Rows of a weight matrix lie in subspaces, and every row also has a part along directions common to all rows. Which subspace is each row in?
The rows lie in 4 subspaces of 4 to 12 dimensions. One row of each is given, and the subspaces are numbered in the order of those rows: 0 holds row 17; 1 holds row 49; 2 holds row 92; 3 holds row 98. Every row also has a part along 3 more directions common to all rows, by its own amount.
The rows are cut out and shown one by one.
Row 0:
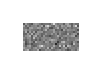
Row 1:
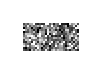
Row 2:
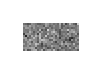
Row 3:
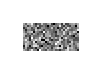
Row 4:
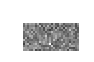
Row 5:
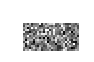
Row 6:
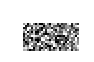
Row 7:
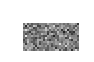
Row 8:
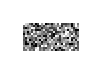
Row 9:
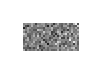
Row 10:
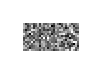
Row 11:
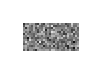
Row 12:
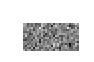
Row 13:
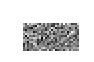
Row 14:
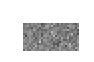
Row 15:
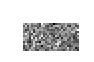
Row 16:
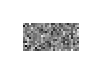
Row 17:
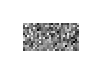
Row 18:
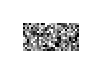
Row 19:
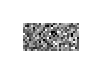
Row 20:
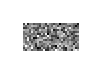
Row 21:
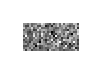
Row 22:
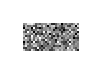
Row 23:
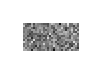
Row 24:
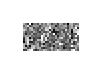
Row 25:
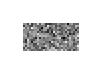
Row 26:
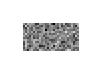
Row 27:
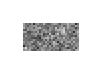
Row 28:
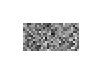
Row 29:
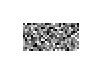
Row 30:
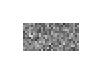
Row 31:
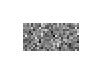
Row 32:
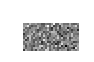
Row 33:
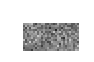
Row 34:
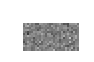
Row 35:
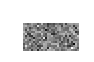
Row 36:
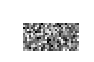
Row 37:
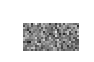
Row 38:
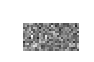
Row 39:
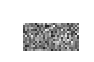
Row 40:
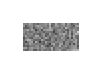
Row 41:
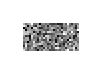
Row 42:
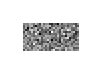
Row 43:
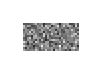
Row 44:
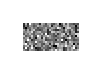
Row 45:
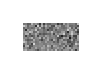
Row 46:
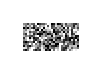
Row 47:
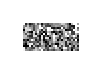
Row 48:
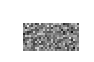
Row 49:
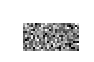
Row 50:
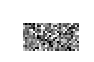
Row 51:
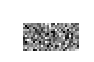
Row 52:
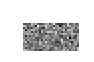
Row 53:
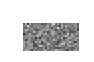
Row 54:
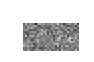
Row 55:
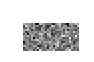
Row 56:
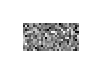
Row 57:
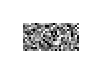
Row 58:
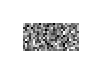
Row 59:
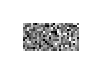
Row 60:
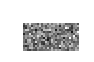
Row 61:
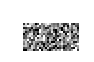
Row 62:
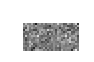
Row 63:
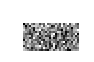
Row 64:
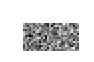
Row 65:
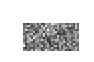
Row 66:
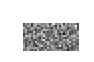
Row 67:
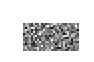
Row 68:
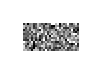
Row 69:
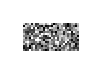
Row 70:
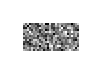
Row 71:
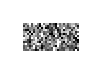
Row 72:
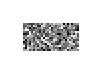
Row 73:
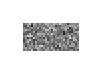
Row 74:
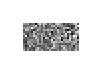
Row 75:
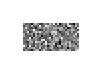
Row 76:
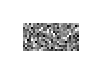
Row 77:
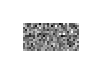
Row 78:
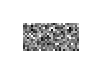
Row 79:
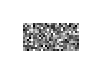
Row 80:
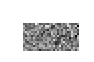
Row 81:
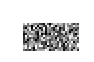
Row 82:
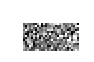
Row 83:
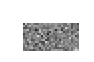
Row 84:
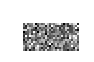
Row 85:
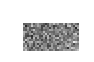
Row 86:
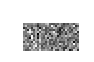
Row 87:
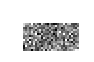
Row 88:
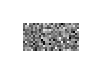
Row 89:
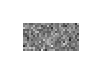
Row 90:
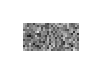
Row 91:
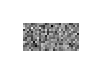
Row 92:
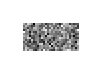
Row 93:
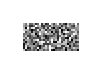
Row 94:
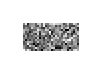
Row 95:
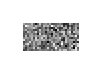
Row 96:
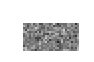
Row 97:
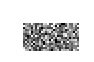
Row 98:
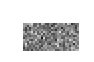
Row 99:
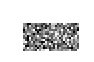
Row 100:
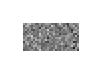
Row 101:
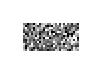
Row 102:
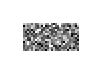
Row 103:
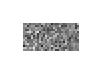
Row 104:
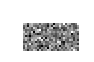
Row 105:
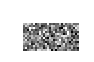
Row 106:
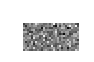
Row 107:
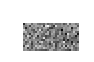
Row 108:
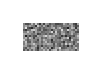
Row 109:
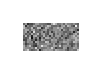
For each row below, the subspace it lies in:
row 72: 0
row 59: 1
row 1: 2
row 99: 0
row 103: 2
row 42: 0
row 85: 1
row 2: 2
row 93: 0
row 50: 2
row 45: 1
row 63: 0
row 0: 0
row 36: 2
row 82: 1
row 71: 1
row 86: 2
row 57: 0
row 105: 0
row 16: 3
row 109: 3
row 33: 3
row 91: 2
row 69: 2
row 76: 3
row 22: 2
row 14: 1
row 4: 2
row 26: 0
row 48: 0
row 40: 3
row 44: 3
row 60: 3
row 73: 3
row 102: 2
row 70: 0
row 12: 1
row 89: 2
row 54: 3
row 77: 1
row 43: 2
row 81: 2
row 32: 3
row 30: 2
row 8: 0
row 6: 2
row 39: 0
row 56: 3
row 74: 3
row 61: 3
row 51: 3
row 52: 2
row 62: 3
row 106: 1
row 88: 2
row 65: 2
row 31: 1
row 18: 3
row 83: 3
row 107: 0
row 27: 2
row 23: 3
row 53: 3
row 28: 0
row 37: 1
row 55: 0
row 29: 3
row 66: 1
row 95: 3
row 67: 0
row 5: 2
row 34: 0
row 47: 3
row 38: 2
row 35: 0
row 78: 3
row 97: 2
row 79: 3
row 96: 2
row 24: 3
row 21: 1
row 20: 3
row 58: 2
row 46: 3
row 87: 3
